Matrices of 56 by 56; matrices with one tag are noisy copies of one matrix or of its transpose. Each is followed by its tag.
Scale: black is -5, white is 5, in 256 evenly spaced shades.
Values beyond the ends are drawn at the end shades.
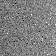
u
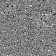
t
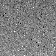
u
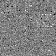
t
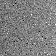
u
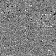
t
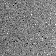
u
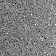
u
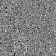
t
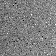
u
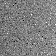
u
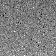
u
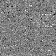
t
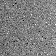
u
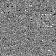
t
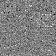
t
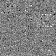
t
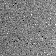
u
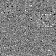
t
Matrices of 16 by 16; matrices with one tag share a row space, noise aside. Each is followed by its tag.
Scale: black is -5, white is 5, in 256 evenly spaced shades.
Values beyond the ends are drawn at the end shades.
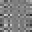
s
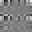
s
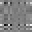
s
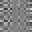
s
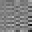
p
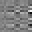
p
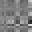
p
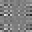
s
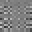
s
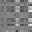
p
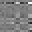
p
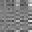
p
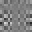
s
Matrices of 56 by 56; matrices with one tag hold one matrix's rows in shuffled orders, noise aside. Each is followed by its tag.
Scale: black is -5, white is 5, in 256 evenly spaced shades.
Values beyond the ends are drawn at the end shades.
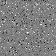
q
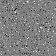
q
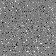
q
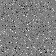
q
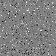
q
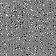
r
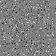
q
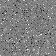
q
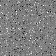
r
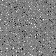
r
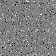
q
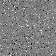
q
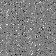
r
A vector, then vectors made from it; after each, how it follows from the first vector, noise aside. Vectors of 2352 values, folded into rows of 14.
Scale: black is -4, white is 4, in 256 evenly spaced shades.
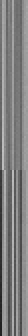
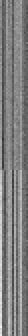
negated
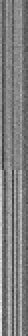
negated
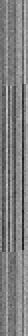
wrapped around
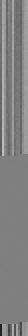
partly zeroed
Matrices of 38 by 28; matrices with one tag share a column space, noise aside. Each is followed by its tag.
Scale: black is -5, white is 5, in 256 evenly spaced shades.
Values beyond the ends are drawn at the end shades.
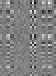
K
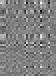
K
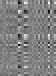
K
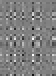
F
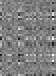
F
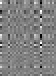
K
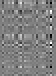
K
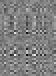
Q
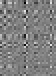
K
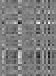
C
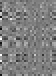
F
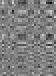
K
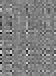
Q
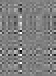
Q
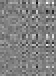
K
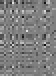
K
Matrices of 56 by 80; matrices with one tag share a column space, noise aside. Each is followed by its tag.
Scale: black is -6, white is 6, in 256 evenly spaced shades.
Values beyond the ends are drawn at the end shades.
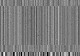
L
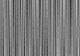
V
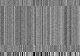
L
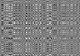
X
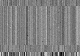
L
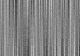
V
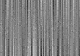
V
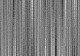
V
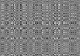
X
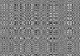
X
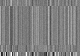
L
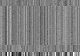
L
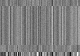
L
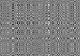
X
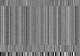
L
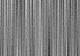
V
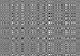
X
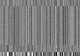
L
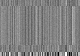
L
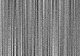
V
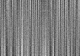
V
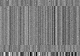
L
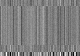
L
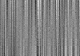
V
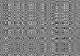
X
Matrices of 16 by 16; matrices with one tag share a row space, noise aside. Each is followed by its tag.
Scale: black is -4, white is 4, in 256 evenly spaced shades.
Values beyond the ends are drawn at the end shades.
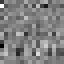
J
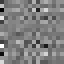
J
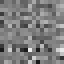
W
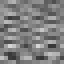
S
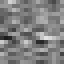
S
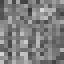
W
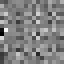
J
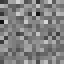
J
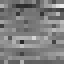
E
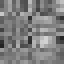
W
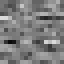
S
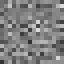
W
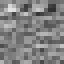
S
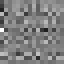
J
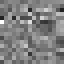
W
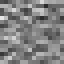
S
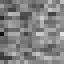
S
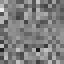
J
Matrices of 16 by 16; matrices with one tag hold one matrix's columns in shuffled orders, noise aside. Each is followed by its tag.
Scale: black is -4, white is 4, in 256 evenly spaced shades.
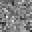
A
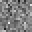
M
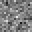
A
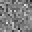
M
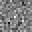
A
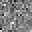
M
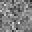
M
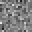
M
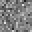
M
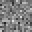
A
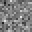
A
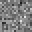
A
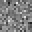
A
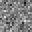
A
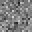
A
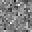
M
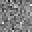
M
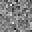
M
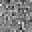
M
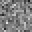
M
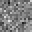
A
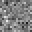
A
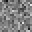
M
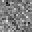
A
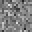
M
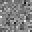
A
